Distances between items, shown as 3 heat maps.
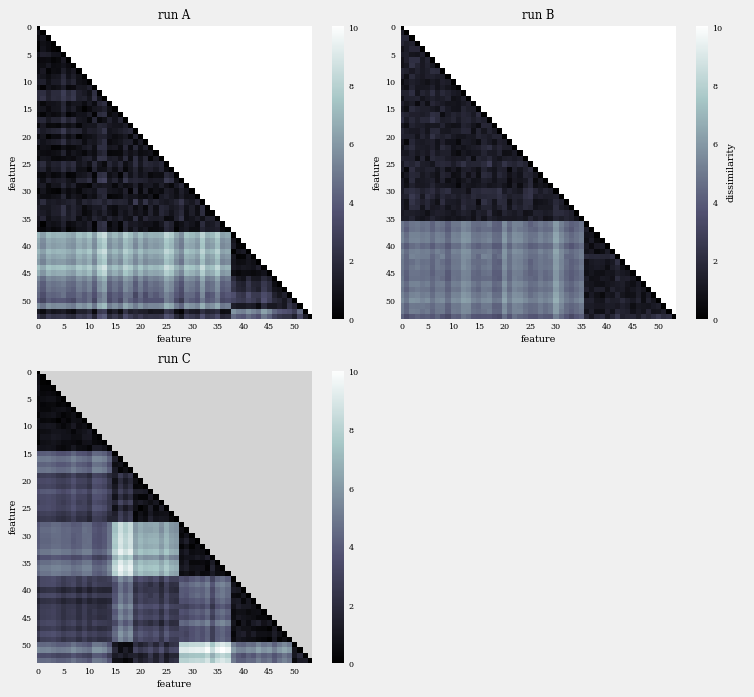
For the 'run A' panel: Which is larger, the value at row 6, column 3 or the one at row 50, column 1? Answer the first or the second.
the second
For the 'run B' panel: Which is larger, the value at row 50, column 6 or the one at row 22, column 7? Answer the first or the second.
the first
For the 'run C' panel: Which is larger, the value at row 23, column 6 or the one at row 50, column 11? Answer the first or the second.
the second
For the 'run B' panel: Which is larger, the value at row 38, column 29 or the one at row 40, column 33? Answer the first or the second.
the first
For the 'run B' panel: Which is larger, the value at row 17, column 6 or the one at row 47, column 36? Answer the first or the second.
the first
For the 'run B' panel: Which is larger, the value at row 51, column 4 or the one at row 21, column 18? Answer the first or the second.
the first
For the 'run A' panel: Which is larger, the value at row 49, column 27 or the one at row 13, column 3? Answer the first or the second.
the first
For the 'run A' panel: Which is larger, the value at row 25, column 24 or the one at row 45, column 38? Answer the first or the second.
the first
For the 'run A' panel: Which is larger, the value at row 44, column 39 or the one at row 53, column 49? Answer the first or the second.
the second
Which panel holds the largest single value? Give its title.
run C
